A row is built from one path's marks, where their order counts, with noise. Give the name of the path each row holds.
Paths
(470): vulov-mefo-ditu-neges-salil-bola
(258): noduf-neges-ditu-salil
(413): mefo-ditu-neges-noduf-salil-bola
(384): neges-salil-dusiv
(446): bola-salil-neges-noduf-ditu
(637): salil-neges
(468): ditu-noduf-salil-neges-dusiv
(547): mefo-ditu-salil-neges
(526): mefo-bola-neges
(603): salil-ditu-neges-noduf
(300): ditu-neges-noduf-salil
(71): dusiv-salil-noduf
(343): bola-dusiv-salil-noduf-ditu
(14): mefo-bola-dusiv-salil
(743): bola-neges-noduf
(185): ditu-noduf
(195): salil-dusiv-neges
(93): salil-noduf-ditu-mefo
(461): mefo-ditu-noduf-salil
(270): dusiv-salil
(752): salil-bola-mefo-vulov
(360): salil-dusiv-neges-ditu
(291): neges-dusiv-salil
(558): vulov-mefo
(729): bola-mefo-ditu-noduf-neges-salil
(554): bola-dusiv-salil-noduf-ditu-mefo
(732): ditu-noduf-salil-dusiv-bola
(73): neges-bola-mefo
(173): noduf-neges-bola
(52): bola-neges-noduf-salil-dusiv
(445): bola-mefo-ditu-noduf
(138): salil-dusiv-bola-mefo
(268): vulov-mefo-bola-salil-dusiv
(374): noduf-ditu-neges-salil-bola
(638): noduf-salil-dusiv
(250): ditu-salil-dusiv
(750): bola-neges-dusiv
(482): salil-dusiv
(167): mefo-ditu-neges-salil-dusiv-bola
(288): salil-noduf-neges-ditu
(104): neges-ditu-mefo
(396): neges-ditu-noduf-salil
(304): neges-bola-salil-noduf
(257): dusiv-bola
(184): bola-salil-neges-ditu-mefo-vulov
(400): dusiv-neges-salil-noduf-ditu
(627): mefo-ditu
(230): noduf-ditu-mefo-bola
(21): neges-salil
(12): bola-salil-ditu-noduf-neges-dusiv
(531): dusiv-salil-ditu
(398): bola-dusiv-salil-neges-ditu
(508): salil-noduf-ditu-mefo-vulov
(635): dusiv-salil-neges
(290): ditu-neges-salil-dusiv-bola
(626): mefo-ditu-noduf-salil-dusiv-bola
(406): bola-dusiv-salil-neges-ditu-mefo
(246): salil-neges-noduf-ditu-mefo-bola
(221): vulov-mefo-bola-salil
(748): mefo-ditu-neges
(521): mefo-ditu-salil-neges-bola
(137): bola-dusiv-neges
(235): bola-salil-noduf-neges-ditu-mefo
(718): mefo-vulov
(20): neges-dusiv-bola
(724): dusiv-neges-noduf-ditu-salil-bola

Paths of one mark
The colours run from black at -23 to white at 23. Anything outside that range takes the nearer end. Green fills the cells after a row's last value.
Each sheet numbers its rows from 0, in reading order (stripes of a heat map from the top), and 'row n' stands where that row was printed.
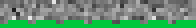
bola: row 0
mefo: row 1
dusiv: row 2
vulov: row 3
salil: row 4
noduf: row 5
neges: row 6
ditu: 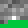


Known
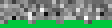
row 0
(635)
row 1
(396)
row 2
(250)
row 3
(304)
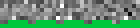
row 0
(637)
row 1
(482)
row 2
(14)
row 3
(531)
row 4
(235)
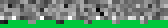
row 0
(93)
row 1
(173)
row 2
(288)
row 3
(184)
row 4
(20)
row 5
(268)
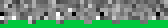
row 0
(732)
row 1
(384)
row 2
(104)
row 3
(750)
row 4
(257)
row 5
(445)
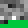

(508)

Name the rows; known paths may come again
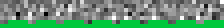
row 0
(729)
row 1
(396)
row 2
(603)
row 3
(470)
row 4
(73)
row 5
(468)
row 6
(637)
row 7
(461)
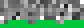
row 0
(384)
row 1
(300)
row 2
(626)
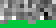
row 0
(526)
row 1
(52)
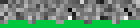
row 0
(374)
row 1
(221)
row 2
(743)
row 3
(400)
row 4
(12)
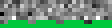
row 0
(290)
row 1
(250)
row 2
(195)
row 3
(508)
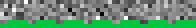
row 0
(547)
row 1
(635)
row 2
(398)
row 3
(235)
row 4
(173)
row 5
(360)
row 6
(270)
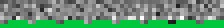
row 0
(291)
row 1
(638)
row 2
(531)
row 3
(71)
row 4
(20)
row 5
(304)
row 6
(93)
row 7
(138)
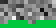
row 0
(230)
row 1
(446)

